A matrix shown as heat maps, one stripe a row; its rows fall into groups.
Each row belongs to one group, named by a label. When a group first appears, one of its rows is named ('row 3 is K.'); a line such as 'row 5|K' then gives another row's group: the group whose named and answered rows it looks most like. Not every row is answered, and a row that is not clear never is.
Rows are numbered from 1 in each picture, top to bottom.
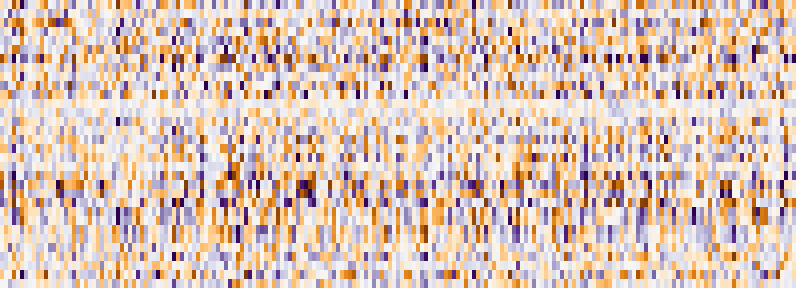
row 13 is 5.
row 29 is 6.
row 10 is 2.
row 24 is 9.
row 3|2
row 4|9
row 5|6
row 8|6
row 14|9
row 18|5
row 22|5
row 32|6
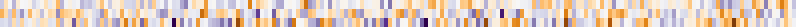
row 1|5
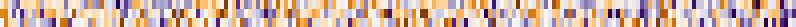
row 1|9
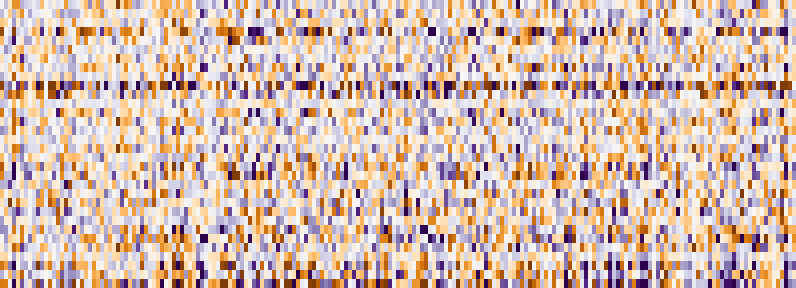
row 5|6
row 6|2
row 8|5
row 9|6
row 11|2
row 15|6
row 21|2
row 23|2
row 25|5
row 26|6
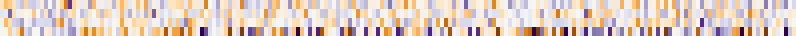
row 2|2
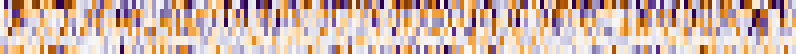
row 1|2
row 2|9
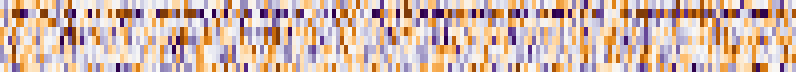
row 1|2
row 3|2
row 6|6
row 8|9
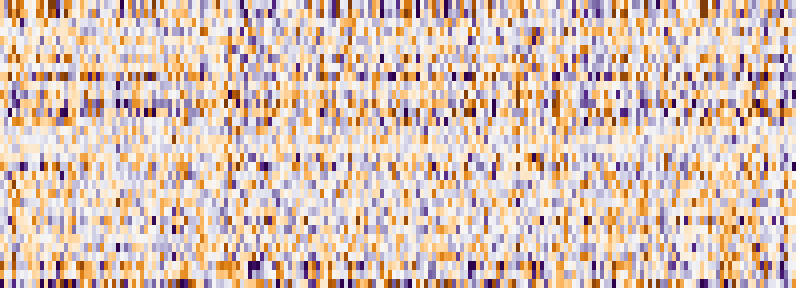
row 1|2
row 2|2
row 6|6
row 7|2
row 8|5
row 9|2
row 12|9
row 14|2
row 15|6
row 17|9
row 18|5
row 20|2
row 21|6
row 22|2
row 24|6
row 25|2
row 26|6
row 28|9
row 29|6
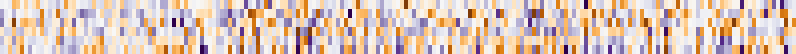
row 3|6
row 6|5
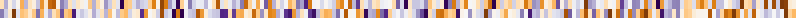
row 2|6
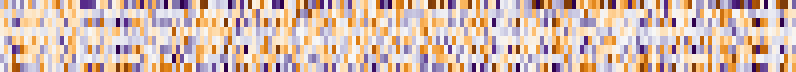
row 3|9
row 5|2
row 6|9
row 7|6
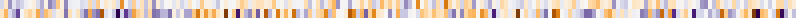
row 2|9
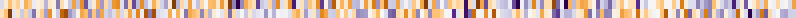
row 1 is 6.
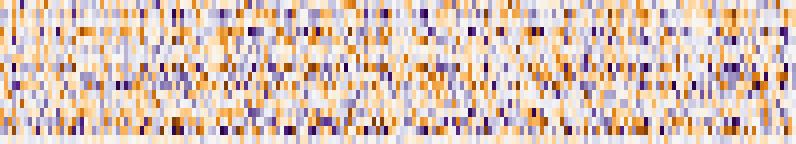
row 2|6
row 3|6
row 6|9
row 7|2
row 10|9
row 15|6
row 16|5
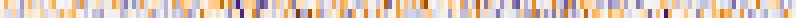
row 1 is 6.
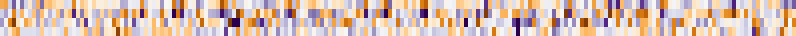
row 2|6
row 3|6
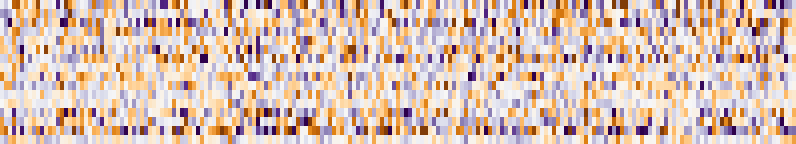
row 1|2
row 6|9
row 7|5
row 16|6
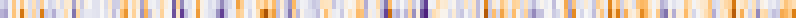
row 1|6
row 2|6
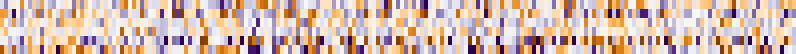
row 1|6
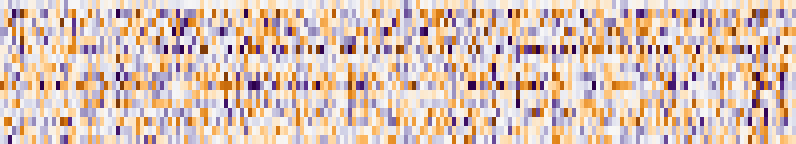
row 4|6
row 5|9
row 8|2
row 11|9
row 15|9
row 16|2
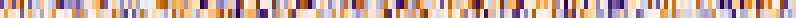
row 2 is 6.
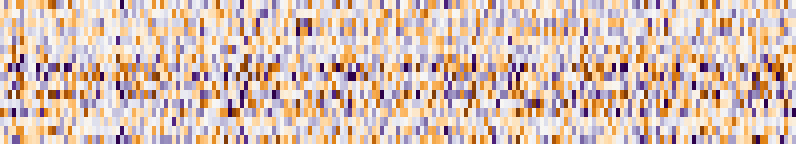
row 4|5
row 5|9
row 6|6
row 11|2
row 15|2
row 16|9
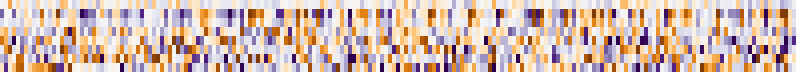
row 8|2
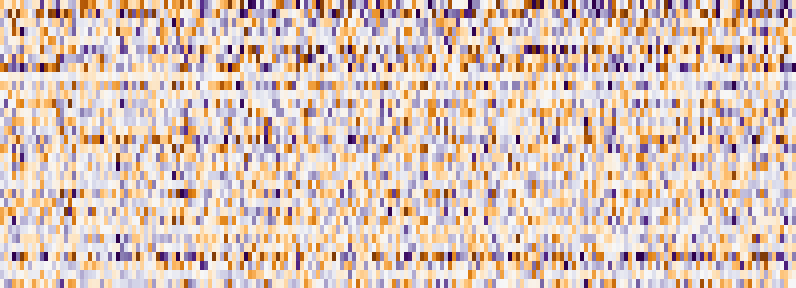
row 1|5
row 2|2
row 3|6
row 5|2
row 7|5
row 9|5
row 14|2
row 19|9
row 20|6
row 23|2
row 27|9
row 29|9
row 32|2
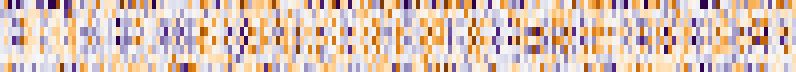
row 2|2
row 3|9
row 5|9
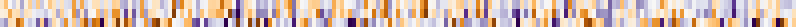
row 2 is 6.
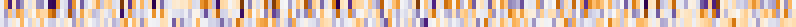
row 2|2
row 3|6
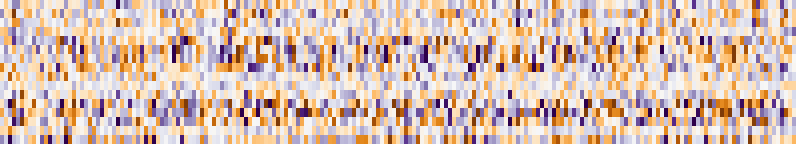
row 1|9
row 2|6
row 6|6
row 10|6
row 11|9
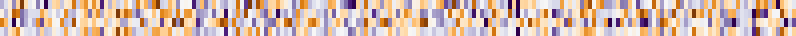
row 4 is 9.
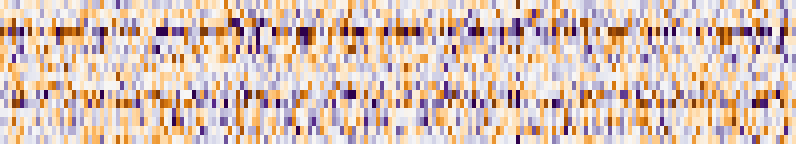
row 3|6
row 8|2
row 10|2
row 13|6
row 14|6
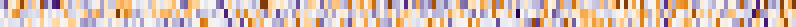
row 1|6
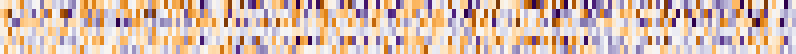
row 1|5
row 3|9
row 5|5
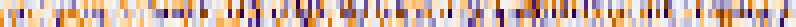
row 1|5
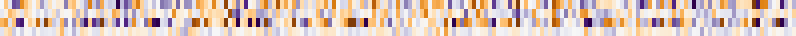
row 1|9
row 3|9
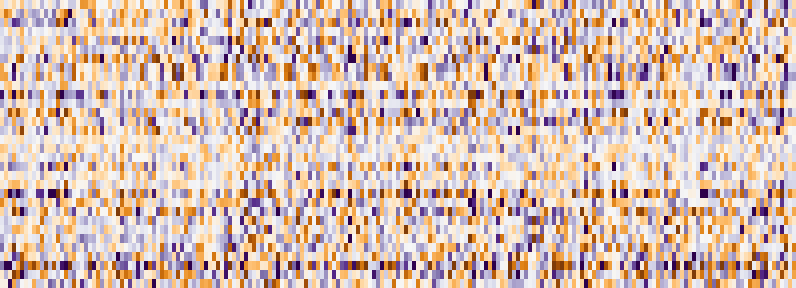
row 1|5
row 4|5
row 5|6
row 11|5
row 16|5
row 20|5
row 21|2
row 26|2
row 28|6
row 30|2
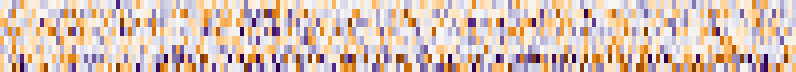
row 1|9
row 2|2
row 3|5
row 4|2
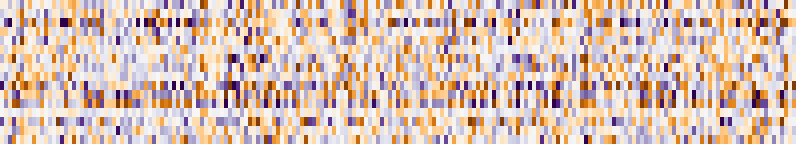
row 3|2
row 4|9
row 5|9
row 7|6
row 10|6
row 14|5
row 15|9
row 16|2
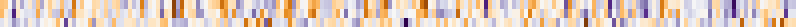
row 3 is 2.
